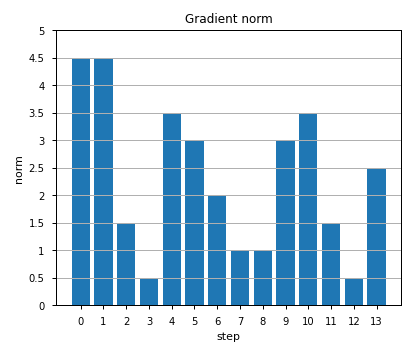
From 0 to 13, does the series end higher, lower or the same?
lower
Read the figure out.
Title: Gradient norm
x-axis: step, ticks 0 1 2 3 4 5 6 7 8 9 10 11 12 13
y-axis: norm, ticks 0 0.5 1 1.5 2 2.5 3 3.5 4 4.5 5
Values:
4.5 4.5 1.5 0.5 3.5 3 2 1 1 3 3.5 1.5 0.5 2.5
